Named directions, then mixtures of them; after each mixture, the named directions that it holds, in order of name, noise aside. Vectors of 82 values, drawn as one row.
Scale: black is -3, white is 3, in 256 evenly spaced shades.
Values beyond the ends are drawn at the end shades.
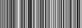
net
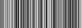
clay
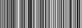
net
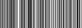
net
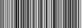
clay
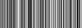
net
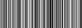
clay, net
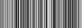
clay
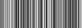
clay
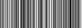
clay, net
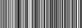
net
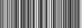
clay, net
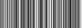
clay, net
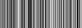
net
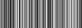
clay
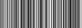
clay, net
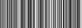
clay, net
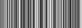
clay, net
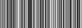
net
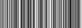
clay, net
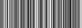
clay, net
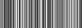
clay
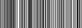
clay, net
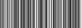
clay, net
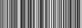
clay, net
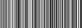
net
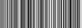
clay, net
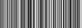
clay, net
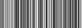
clay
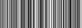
clay, net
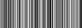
clay, net
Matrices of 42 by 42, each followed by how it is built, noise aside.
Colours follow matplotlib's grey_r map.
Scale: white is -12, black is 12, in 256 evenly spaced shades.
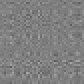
low rank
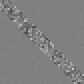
banded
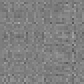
low rank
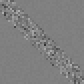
banded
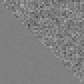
upper triangular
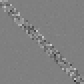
banded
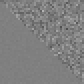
upper triangular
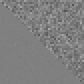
upper triangular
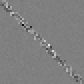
banded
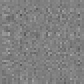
low rank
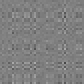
low rank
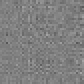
low rank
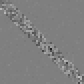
banded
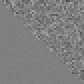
upper triangular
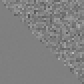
upper triangular
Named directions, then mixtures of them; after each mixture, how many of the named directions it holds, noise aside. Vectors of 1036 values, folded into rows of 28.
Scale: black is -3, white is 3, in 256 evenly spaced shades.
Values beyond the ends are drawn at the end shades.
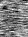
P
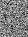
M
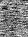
two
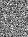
one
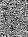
two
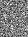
one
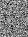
one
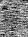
two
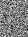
one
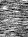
one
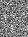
one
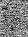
two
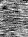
one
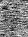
two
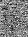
two
